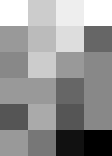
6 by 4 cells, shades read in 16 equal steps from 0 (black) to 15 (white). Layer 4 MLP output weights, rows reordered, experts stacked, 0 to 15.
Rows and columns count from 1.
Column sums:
55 61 48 45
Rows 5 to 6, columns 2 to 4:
10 5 8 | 7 1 0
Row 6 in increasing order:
0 1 7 9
